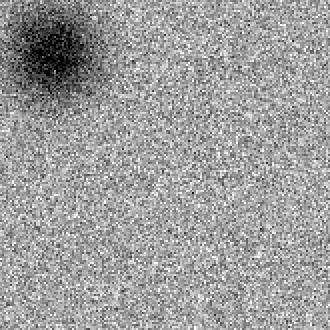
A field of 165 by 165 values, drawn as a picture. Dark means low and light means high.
Neither half mirrors the other. No single row or column stands out from its neighbours. The top left is the ninth with the lowest average. A single dip lies in the top left. There are no regular stripes.
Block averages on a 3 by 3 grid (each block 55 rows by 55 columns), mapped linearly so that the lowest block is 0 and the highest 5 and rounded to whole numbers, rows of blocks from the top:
055 / 555 / 555
